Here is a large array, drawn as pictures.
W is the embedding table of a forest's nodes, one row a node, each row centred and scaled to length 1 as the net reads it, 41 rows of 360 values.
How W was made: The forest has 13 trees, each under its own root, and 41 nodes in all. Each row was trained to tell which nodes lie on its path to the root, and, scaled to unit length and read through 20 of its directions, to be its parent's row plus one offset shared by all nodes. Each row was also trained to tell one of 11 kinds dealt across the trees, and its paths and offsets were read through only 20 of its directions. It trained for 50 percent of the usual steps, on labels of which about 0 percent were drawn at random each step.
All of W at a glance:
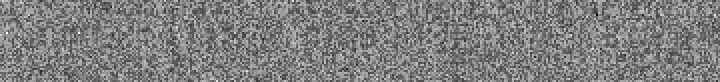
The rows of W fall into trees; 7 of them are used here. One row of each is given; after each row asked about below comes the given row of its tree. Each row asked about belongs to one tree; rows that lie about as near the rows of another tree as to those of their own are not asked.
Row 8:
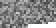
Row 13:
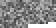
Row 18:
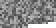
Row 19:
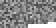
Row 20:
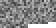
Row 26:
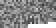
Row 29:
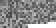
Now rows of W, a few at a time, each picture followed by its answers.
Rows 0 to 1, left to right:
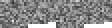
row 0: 13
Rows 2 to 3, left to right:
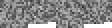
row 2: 26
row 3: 29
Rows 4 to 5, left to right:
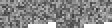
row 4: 26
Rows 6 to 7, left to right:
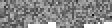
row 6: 20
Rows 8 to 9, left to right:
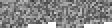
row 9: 26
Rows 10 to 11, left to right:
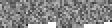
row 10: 29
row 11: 20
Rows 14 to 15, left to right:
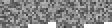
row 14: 13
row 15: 20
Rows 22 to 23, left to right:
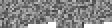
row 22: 19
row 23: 19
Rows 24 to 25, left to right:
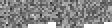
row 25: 8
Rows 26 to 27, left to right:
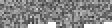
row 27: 19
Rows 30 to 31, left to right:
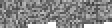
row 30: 8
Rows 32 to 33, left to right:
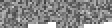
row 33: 29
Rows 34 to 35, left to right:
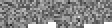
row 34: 19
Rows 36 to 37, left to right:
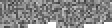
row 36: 20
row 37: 18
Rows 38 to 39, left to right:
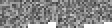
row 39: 26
